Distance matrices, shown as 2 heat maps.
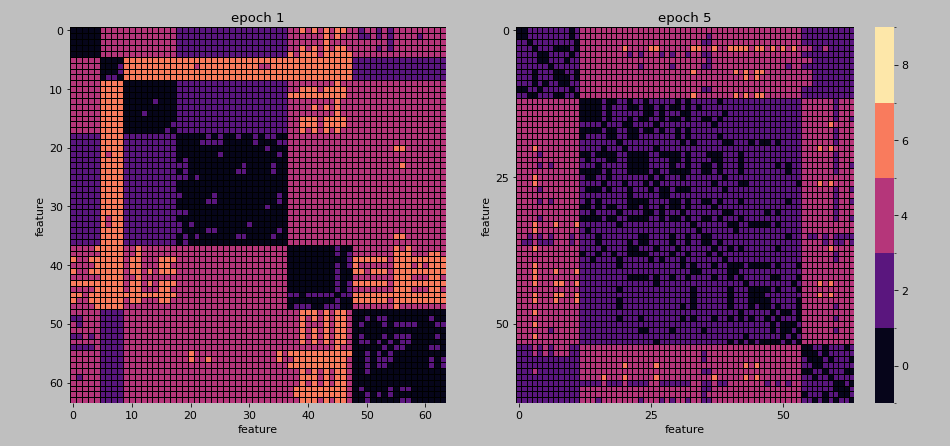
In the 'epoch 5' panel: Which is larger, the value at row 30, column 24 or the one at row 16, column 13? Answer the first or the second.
the second
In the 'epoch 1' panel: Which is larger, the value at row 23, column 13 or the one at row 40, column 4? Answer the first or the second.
the second
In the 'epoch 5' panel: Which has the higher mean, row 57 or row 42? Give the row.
57
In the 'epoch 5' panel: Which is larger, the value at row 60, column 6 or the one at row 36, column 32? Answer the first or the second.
the first
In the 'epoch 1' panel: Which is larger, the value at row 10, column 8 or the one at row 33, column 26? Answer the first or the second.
the first
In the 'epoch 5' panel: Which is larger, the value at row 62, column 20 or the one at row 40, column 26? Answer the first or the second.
the first
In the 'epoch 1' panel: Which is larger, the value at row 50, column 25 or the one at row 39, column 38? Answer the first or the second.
the first
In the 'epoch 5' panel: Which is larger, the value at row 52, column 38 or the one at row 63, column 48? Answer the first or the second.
the second
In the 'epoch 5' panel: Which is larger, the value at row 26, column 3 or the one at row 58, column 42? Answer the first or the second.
the first
